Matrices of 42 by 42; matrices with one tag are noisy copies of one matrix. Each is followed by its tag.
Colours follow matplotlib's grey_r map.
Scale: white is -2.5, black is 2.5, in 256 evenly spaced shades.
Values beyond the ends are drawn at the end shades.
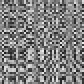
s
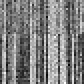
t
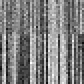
t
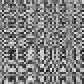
s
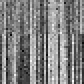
t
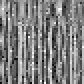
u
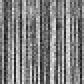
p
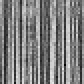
p
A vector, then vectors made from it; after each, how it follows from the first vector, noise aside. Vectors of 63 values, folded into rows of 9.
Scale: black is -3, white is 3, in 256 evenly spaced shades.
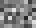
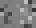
partly zeroed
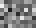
reversed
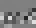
partly zeroed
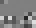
partly zeroed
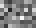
reversed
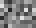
reversed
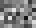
copied
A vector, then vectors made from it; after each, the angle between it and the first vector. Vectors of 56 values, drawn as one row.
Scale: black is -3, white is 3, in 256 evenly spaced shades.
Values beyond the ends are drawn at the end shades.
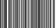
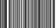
nearly parallel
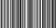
partly opposed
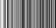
partly opposed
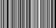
nearly opposite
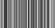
partly aligned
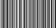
partly opposed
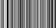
nearly opposite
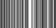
orthogonal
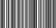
orthogonal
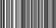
orthogonal
